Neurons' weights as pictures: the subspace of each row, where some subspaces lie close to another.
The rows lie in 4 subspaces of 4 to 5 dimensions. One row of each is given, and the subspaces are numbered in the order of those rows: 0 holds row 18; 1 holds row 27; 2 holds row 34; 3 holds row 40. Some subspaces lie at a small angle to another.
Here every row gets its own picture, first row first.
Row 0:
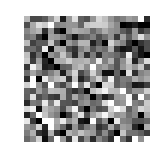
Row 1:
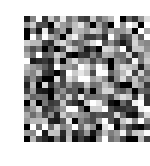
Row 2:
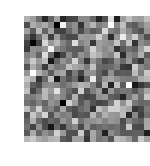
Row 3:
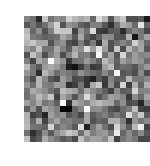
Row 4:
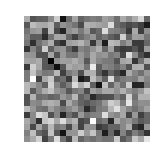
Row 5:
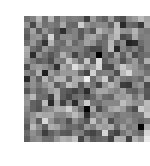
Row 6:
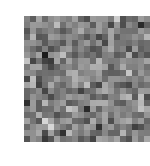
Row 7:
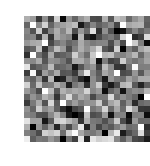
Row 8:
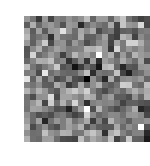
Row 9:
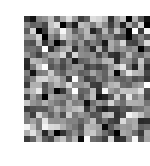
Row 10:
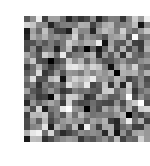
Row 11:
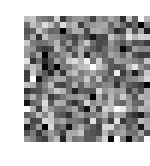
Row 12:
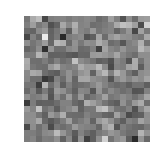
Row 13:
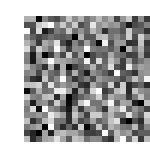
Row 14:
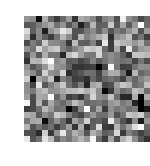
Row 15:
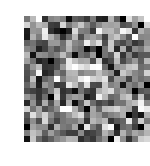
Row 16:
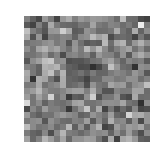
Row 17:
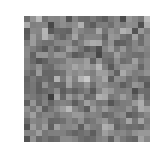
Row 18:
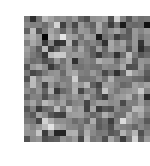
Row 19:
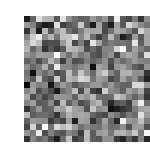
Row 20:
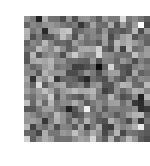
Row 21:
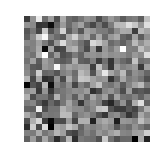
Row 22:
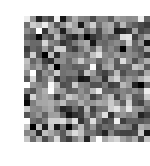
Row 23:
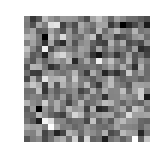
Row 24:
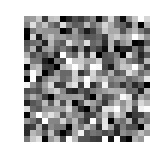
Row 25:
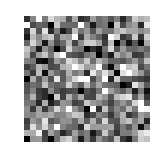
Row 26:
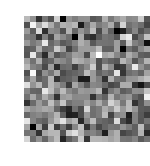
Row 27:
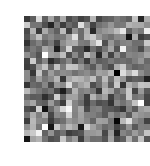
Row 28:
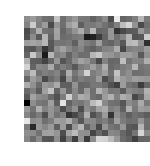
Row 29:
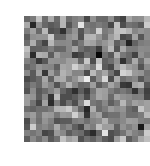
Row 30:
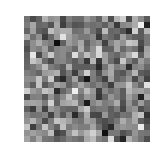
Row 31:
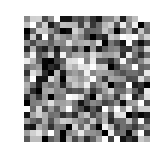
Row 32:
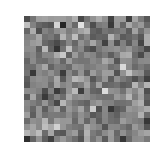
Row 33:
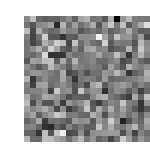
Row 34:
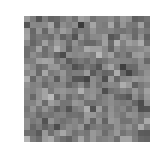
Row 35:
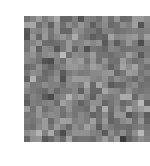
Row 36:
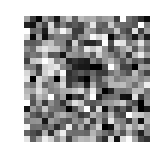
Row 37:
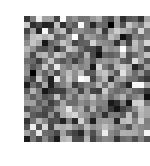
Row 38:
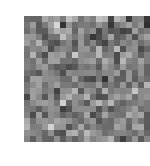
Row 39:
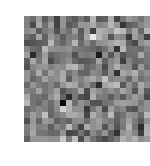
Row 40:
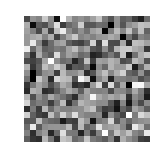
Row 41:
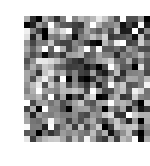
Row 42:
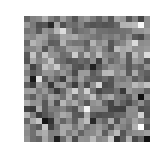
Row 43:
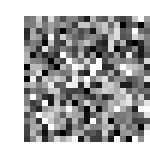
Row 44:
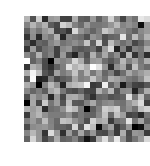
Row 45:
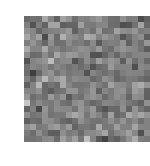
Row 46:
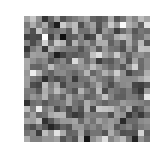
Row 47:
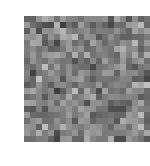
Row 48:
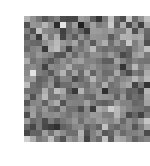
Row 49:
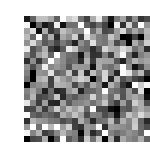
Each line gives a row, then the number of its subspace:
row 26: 3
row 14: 3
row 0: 3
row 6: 0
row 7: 3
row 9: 1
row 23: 0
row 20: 3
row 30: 3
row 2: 3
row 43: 2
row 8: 2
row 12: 0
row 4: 3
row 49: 2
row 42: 3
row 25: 2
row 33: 0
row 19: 0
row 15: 1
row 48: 2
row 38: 1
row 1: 0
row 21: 0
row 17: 1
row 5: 2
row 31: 1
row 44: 0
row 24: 2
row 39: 1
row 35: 2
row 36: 1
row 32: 2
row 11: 1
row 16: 1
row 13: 3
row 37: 3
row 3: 1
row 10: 1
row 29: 2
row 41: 1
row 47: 3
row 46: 0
